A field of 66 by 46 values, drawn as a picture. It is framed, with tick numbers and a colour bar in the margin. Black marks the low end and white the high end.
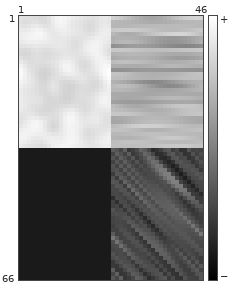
The table splits into 2 rows of 2 panels. Panel 1,1: very high, blotchy, faint in contrast. Panel 1,2: high, streaked across. Panel 2,1: very low, flat. Panel 2,2: low, slanting down to the right.
